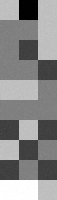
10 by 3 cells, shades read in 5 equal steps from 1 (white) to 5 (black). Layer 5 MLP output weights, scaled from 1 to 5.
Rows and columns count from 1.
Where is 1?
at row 10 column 1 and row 10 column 2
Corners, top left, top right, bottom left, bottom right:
2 2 1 2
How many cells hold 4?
7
